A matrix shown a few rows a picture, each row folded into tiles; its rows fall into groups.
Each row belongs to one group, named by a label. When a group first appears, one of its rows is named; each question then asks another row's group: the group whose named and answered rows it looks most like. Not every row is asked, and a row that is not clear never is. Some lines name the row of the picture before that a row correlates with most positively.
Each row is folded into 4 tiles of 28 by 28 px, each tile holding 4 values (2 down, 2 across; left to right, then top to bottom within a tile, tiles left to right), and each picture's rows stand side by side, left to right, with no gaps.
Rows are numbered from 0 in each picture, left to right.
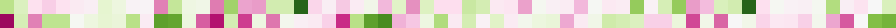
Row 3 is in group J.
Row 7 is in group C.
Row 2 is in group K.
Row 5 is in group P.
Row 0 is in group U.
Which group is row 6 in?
K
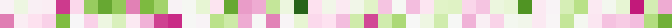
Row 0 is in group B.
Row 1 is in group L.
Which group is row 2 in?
K
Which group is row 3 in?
U
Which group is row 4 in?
K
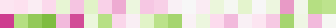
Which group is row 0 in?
J
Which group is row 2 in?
B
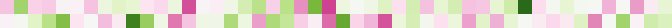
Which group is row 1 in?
J
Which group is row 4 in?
K
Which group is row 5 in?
U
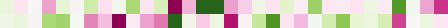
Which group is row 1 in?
B
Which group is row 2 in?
J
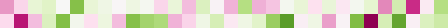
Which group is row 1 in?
J
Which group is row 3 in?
U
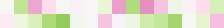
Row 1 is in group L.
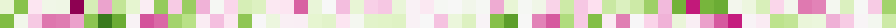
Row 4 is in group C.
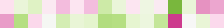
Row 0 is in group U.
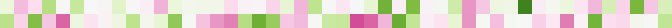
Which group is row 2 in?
J
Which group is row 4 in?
K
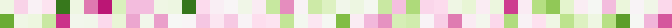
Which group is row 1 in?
K
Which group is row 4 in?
B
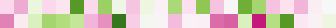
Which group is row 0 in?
P
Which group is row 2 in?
U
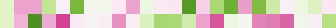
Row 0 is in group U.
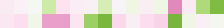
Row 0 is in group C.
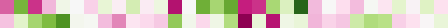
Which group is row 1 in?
B
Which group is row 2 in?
K
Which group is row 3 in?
J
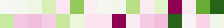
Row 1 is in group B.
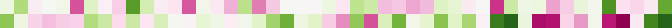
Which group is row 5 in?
C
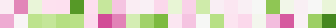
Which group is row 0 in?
P
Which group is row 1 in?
J
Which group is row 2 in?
C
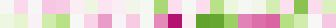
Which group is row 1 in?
C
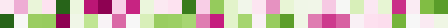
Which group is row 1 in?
P
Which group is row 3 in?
B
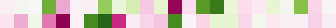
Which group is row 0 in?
C
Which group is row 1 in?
B
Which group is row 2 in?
K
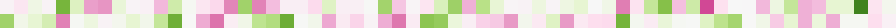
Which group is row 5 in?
B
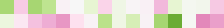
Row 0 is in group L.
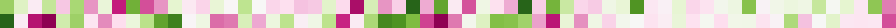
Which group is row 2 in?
U
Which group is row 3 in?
P
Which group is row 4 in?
P
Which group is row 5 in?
K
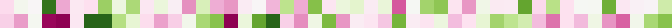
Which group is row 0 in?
C
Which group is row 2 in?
J
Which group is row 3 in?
B
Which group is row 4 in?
P
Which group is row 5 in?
C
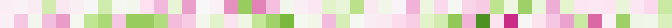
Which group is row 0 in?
C
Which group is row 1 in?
J
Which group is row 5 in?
U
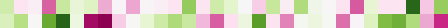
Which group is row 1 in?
P
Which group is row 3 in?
P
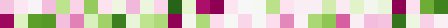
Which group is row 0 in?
J
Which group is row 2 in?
C
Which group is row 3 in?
B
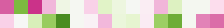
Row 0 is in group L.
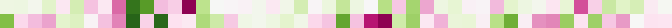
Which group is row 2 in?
P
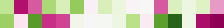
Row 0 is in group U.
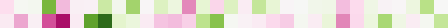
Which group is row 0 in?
C
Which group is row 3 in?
J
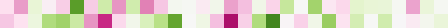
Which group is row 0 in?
P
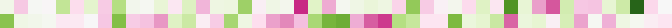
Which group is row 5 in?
K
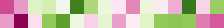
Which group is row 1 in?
P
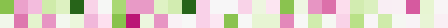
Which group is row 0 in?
K
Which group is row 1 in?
K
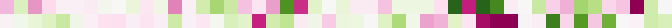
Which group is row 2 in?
U
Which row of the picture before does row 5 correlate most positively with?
3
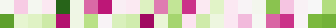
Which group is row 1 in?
U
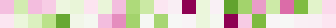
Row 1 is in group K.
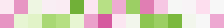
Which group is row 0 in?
P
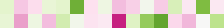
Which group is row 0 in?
K
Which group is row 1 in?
J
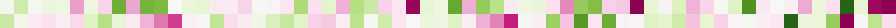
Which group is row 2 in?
P
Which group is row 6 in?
K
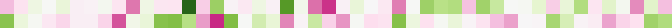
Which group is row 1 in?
P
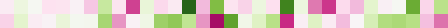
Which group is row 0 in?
U
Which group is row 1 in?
P
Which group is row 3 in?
P
